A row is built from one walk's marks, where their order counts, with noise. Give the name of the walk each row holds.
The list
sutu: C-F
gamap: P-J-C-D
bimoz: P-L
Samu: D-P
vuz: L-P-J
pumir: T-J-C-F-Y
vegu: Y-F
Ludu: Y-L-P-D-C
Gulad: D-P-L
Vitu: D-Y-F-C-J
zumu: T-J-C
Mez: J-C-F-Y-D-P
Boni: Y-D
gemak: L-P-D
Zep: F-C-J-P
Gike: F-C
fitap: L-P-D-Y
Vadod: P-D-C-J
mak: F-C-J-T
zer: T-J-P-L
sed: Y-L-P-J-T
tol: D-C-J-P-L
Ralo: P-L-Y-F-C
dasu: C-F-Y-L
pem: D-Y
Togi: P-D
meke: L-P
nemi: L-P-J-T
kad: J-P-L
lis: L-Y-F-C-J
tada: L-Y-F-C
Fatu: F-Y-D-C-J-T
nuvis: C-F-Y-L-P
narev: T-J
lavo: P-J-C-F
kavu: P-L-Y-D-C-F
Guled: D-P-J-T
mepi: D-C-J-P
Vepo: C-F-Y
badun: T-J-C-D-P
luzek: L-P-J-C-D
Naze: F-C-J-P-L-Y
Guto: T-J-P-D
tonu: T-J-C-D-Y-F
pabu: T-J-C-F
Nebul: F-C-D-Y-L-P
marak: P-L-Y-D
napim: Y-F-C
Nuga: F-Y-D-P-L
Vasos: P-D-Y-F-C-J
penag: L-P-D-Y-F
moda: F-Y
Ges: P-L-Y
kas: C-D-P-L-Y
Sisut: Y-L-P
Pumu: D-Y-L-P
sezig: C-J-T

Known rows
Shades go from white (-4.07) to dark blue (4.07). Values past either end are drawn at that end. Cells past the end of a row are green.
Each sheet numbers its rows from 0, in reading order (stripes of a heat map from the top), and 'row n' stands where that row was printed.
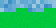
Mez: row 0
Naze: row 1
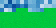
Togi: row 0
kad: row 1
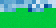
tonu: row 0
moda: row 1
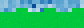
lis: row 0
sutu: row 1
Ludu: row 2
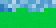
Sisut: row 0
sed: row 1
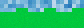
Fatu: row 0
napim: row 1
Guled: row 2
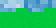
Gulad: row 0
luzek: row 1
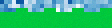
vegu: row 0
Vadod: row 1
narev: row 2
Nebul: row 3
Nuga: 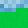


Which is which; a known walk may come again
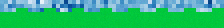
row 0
mak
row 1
bimoz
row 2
Togi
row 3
penag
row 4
kavu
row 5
Guled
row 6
Fatu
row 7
sezig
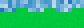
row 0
Ges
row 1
napim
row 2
Vepo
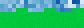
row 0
Pumu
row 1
nuvis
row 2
vegu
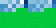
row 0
Samu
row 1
mepi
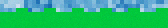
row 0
Gulad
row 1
gemak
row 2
Ralo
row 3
Ludu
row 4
gamap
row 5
tonu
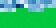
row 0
Gike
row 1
pumir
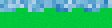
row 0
dasu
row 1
Vasos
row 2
Sisut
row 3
fitap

